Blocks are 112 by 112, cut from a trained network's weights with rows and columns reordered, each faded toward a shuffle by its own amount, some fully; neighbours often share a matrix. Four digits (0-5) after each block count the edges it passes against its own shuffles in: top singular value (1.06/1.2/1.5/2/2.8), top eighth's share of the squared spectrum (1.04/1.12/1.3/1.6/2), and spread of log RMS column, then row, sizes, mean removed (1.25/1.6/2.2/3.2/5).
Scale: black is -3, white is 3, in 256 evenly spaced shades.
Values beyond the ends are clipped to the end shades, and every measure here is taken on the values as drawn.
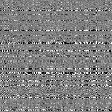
5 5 2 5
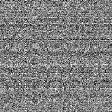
4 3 2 2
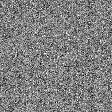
2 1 0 0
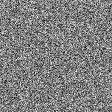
0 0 0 0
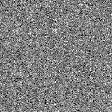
3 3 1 1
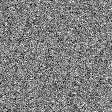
0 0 0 0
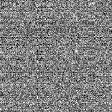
4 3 2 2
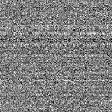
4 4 2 2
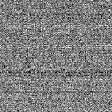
4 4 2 2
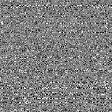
4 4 1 4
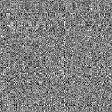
4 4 2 3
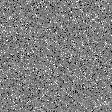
1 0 0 0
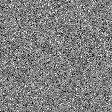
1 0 0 0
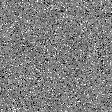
0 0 0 0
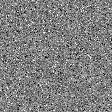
2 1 0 0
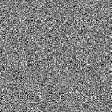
4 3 2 2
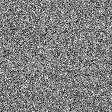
1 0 0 0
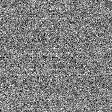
2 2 0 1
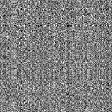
4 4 2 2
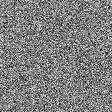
1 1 0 0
